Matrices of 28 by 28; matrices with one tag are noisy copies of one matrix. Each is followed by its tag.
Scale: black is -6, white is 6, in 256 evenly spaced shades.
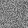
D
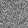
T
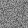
D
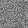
D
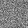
D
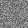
T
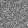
T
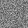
D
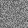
T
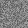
T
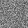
D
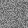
D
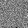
D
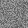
D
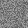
D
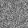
T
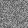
T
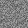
T
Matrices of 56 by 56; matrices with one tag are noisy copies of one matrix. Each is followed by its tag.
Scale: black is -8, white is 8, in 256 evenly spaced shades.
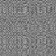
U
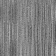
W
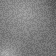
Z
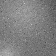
Z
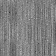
W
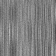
W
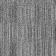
W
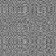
U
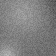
Z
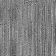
W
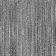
W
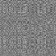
U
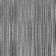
W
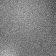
Z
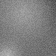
Z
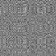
U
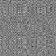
U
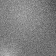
Z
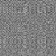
U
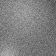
Z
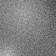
Z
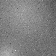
Z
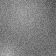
Z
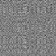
U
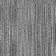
W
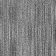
W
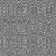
U
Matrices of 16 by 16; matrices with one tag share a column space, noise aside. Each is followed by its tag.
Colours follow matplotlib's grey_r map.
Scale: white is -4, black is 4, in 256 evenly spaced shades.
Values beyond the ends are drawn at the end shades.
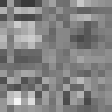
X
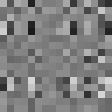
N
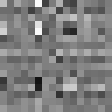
N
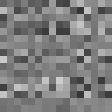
N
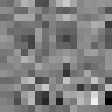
X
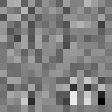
X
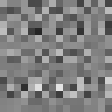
N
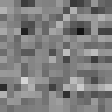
N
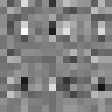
N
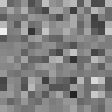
N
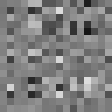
N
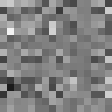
N
